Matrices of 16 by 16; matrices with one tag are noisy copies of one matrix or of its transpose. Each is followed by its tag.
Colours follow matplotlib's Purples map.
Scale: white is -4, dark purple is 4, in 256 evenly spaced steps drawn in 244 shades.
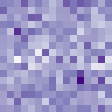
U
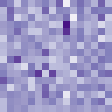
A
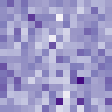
U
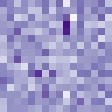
A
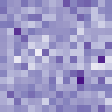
U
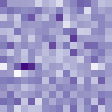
A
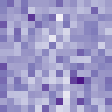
U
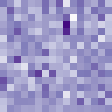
A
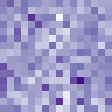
U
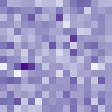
A
